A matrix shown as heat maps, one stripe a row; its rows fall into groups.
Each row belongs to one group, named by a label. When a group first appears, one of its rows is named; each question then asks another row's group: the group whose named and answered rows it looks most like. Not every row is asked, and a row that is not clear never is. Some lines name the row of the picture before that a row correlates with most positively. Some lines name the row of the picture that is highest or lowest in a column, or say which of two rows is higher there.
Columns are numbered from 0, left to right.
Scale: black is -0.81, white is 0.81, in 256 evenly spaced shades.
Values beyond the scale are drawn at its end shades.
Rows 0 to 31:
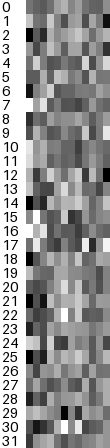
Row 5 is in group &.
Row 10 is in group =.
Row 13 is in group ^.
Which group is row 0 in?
^
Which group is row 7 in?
=
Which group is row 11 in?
=
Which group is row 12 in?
&
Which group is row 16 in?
=
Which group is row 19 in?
^
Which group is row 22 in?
^
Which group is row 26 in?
&
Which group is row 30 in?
^
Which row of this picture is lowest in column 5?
29
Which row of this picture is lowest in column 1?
30
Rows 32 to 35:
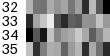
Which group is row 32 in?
&
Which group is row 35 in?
&
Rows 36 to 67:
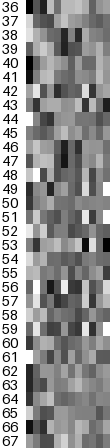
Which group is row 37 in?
^
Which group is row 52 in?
=
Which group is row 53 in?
&
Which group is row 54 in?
=
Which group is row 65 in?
^
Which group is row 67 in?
^
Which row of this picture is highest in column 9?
53
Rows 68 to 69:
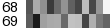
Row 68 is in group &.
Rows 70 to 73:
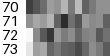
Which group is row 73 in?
=
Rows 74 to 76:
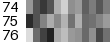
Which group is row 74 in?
^
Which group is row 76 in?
^
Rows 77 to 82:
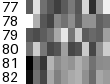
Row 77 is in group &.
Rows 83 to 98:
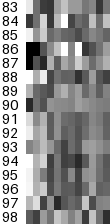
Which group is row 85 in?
=
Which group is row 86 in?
^
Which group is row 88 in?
=
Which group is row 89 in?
^
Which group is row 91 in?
=
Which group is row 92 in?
=
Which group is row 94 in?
=
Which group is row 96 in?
=
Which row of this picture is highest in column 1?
97
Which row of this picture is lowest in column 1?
86
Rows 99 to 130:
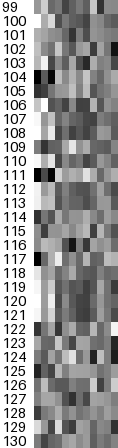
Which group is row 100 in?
=
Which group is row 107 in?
=
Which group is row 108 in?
=
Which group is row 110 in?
=
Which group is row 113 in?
=
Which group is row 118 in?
=
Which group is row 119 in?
=
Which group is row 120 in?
=
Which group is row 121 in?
=
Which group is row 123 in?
&
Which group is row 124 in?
&
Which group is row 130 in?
^
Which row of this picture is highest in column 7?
111
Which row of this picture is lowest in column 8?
124
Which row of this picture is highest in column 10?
117
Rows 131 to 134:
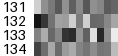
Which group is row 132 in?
^
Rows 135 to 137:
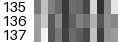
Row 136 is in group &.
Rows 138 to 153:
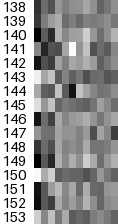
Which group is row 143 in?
=
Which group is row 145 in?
=
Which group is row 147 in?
&
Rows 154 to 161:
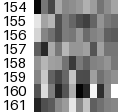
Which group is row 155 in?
=
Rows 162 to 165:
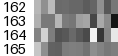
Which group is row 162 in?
=
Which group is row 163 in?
&
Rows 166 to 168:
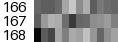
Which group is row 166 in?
^
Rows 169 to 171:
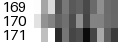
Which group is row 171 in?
=
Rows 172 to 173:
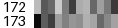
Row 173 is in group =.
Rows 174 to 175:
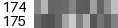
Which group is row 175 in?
^
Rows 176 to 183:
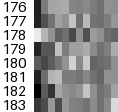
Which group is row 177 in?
^
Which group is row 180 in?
^
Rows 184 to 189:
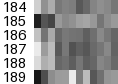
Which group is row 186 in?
=
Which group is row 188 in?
=
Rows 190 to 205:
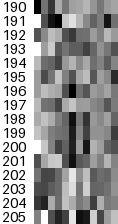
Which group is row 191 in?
^
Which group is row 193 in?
=
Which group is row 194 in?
^
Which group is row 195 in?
&
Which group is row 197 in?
^
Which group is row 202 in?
^
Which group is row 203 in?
^
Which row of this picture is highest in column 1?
205
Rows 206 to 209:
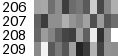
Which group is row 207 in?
&
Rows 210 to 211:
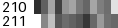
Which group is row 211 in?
=
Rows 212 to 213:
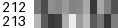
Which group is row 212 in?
&
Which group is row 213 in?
^
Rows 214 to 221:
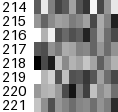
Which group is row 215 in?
&
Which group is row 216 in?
=
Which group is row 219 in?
=
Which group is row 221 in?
&
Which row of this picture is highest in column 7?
218
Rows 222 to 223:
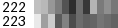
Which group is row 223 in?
=
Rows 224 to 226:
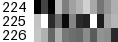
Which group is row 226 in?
&
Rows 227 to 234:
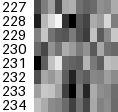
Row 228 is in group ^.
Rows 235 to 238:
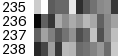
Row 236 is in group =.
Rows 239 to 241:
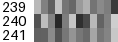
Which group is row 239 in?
&
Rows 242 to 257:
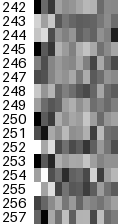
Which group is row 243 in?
=
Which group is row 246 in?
&
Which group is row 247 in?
^
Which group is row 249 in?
^
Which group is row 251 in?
&
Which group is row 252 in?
=
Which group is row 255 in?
=
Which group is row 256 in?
^
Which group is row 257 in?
&
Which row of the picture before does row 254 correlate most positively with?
240
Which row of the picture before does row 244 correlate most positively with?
239
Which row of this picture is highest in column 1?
254
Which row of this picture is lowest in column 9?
254
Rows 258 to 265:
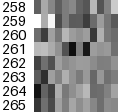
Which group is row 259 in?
=
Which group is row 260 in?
&
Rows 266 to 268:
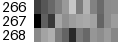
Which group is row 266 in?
^
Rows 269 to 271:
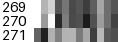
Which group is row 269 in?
=
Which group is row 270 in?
=
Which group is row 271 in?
&
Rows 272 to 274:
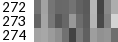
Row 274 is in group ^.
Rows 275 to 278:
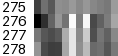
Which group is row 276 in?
^
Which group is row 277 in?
^
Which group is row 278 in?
^
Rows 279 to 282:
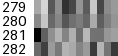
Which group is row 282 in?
&
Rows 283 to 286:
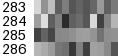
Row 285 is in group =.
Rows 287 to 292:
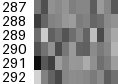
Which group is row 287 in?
&
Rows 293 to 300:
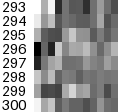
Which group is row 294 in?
=
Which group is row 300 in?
=
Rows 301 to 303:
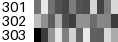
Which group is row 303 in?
^
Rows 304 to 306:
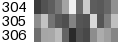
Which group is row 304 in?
^
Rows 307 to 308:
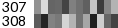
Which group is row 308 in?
&
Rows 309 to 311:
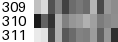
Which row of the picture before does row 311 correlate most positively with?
307
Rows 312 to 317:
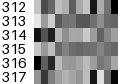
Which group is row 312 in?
&
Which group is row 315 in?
=
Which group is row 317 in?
&
